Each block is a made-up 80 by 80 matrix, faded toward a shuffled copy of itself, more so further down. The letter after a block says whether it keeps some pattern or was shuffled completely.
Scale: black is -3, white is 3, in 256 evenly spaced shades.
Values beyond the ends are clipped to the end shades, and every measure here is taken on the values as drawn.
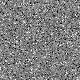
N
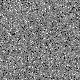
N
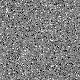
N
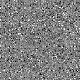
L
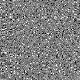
L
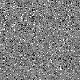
L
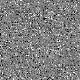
L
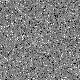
N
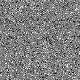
L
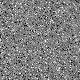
N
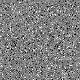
L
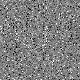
L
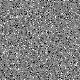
L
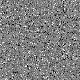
L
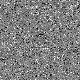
L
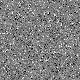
N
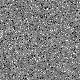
N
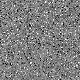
L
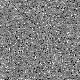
L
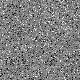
N
